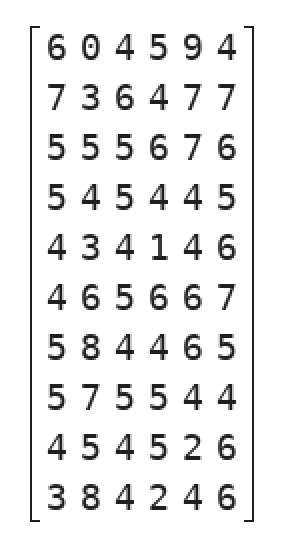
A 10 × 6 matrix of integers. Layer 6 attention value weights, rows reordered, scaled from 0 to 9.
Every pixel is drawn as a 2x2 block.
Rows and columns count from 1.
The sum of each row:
28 34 34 27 22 34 32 30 26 27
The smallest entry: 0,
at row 1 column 2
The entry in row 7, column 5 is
6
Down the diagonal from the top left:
6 3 5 4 4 7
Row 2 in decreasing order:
7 7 7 6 4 3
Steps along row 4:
down up down same up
